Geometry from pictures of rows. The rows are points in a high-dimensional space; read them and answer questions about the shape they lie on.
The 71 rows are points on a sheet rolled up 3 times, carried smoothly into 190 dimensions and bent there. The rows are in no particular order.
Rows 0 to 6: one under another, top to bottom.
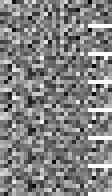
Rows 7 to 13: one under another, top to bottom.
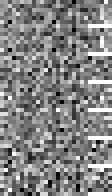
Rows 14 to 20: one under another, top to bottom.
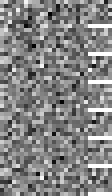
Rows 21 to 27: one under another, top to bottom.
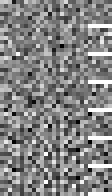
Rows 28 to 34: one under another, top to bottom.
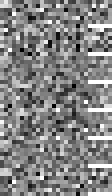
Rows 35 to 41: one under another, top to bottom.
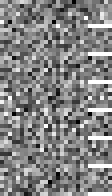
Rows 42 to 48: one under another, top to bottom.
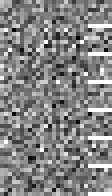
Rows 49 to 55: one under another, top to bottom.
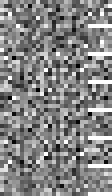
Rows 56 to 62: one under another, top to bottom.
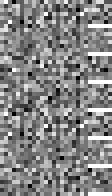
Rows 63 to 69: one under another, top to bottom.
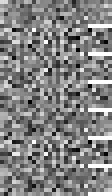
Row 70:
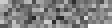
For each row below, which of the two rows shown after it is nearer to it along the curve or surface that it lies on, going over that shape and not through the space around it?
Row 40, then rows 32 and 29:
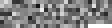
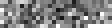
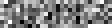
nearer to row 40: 32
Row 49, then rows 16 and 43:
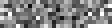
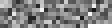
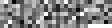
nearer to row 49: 16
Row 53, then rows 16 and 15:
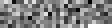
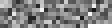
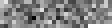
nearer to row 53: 16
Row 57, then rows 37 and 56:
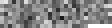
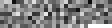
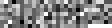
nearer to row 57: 37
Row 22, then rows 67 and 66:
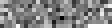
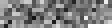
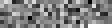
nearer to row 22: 67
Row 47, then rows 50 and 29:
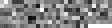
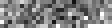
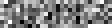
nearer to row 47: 50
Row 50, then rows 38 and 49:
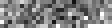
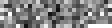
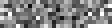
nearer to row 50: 49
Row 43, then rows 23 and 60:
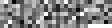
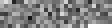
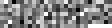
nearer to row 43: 60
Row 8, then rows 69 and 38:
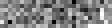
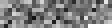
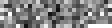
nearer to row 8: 38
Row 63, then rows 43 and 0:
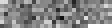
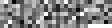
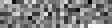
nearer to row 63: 0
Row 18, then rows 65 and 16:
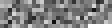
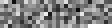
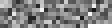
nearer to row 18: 16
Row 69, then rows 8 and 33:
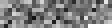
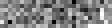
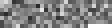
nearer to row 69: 33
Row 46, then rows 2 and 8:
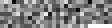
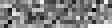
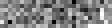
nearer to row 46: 8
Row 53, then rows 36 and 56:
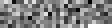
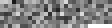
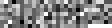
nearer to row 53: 36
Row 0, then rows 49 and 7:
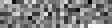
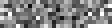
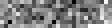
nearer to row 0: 49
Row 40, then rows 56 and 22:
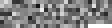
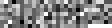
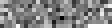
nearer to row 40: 22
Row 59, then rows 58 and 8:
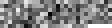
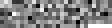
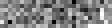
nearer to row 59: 8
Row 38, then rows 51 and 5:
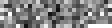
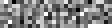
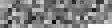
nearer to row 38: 5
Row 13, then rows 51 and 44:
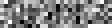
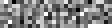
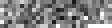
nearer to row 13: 51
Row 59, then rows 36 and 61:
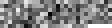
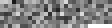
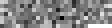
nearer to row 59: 61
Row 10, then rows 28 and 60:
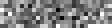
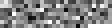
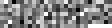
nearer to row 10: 28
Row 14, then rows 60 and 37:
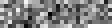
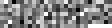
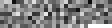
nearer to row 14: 37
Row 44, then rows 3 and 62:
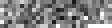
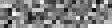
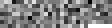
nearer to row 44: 3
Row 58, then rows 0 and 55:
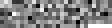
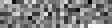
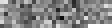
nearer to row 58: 0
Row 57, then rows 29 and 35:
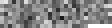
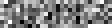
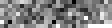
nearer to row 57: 35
